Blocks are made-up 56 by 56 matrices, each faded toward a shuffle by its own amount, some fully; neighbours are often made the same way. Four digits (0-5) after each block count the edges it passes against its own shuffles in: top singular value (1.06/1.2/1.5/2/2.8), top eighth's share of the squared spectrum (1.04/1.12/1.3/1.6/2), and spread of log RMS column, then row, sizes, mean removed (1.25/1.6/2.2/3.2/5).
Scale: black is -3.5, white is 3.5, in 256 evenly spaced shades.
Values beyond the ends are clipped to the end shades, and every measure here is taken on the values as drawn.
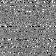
2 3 0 3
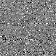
1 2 0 3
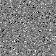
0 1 0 2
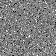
0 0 0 0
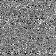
0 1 0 3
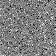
0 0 0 0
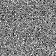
2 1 0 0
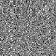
3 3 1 1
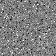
0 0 0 0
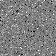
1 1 0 0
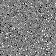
0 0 0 0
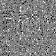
3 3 1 1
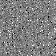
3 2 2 0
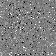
1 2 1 1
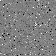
1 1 0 0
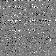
2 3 1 2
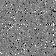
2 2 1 1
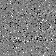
1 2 1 1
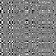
5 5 3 3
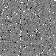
3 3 1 0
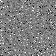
1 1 0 0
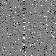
3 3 1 0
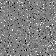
3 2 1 0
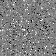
2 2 1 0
